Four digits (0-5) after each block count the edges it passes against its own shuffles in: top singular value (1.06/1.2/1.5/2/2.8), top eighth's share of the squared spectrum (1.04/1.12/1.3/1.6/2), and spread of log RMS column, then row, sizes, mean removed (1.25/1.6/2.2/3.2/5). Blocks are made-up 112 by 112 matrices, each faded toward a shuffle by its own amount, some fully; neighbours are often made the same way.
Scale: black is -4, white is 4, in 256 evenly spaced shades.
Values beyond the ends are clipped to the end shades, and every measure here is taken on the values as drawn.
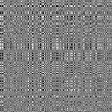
5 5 4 4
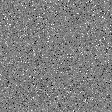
0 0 0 0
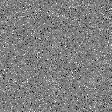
3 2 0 0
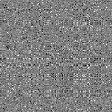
5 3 2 3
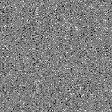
4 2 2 1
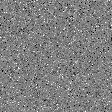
0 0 0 0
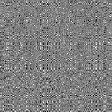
5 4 3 3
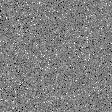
1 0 0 0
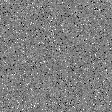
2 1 0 0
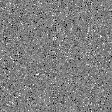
3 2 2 0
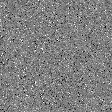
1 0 0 0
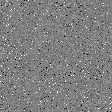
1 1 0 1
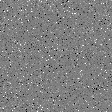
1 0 0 0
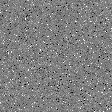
0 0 0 0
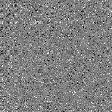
4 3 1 1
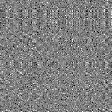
5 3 2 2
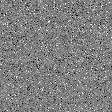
2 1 0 0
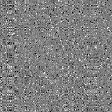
5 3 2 2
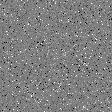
0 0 0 0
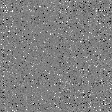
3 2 2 1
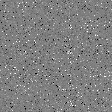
2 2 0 1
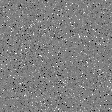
1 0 0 0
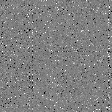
3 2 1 1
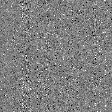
1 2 3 0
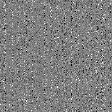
2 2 4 0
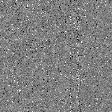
1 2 2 0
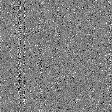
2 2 3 0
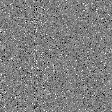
1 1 2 0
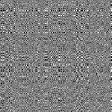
5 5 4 4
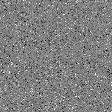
2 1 0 1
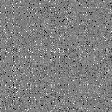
4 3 2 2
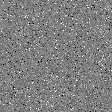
1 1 0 0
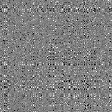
5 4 3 3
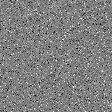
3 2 0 0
